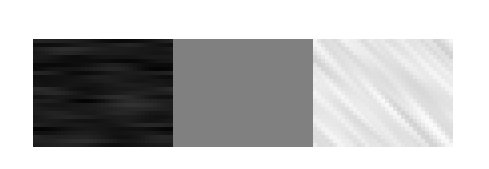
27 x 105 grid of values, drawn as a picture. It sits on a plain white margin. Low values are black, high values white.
The table splits into one row of 3 panels. Panel 1,1: very low, streaked across, faint in contrast. Panel 1,2: middling, flat. Panel 1,3: very high, slanting down to the right, faint in contrast.
